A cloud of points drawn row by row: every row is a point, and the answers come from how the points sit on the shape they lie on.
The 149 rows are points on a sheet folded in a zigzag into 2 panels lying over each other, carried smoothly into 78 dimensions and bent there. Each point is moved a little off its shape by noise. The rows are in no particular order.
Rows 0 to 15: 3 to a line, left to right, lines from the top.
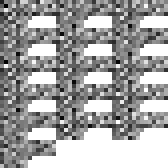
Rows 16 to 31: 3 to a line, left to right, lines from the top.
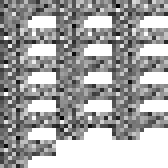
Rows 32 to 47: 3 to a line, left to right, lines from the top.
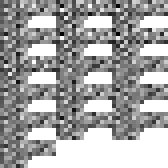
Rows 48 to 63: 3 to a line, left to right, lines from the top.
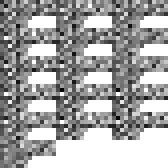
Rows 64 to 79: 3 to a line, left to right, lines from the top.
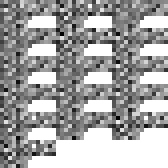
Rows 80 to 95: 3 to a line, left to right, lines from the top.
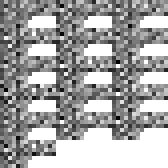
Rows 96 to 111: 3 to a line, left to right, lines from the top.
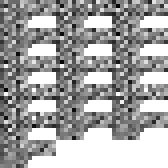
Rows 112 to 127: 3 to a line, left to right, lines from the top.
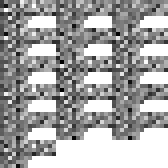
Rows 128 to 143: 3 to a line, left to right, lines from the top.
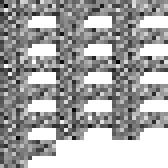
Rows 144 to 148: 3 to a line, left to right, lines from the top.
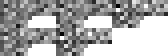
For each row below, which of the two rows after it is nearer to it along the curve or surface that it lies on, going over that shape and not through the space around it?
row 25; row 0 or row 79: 0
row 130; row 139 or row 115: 115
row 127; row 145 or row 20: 20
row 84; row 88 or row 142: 88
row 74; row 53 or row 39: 53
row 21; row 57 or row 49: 57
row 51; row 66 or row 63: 66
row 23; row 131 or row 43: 131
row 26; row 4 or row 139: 4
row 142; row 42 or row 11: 42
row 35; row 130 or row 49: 130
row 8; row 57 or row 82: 57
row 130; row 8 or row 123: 8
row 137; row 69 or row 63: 63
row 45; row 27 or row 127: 27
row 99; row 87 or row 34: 87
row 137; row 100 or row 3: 100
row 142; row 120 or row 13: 120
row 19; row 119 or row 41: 119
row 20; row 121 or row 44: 121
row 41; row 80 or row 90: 90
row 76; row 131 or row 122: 122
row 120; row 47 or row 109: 109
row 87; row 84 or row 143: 84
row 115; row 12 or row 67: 12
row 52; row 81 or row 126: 126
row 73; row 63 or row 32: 63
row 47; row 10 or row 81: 81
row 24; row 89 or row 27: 89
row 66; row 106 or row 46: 106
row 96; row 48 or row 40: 40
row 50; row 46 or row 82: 82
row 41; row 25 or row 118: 25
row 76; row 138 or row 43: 138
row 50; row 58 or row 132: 58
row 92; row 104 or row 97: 97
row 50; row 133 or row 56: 56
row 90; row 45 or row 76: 45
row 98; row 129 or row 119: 119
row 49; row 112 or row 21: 112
